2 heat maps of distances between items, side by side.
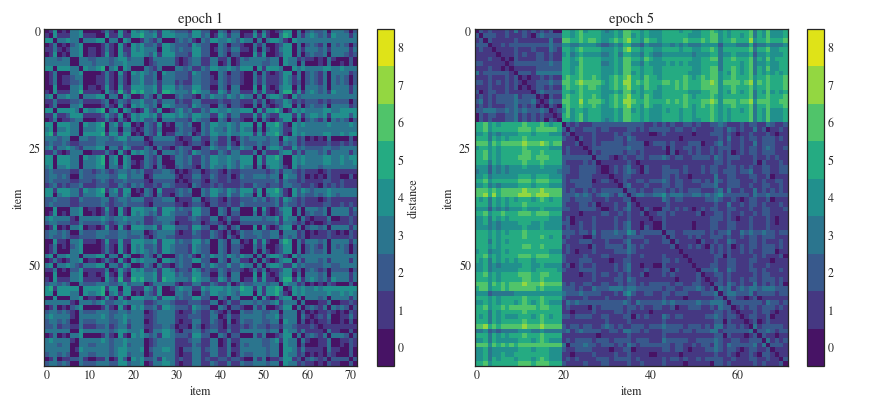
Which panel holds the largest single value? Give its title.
epoch 5
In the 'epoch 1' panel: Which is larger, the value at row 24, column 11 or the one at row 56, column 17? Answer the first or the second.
the first
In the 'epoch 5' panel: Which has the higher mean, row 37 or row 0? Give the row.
0
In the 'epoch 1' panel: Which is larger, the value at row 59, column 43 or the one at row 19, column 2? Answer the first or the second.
the second
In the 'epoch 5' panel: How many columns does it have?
72
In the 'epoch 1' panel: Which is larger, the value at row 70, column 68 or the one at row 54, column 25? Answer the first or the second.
the second
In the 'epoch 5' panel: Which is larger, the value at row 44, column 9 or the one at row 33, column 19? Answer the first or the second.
the first
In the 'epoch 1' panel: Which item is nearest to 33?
63
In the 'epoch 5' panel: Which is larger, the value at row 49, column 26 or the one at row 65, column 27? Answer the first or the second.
the first
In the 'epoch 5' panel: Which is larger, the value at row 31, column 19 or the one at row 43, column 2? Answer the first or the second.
the second
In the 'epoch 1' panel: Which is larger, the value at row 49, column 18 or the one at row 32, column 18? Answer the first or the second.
the second
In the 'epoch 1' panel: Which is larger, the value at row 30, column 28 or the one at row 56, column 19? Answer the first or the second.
the second
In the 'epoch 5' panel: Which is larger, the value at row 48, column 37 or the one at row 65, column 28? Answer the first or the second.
the first
